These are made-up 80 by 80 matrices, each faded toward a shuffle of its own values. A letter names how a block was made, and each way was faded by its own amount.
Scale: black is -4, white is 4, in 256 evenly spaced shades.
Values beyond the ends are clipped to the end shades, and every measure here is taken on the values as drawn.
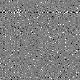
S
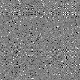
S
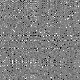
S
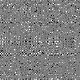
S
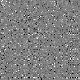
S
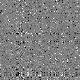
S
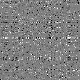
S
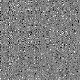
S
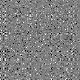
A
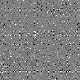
S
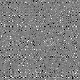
S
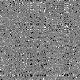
S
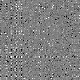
A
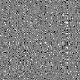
A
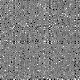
A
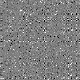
A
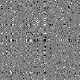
A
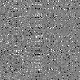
S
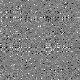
S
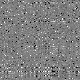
S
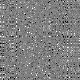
A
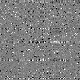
S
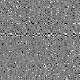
A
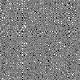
A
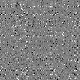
S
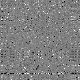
S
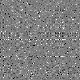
S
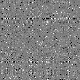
S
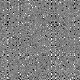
A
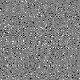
S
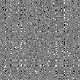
A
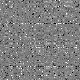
S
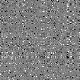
S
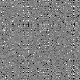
A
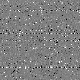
S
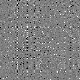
A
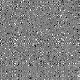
S
